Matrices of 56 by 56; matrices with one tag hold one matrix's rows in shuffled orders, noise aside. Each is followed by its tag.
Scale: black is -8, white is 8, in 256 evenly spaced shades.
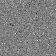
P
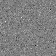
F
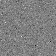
F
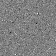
P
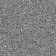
F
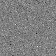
P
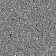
P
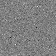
P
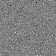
P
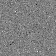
P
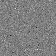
P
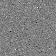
P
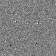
P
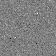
P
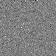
F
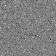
F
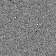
P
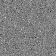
F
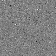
P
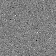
P
